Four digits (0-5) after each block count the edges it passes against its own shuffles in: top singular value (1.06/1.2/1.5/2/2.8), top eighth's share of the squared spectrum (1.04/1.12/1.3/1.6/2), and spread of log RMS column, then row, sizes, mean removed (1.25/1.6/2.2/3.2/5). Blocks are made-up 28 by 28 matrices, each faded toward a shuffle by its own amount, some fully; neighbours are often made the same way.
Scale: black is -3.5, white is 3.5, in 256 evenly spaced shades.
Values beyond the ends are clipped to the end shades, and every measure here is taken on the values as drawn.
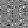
3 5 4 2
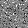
0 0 0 0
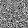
0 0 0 0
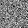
0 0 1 0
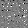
2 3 1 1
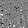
2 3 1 1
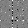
3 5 2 0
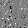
1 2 1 0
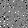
2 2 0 0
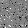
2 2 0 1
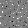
0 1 0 0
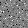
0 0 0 0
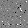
3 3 0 0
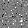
2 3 1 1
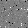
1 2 0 0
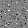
1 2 0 0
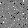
1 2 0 0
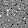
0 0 0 0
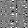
3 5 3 2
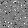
0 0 0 0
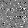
2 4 1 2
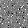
2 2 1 0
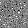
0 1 0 0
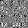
3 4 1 1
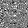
2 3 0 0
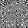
3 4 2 2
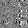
3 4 2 2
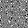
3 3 1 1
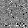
3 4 1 1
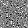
2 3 1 0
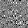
3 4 2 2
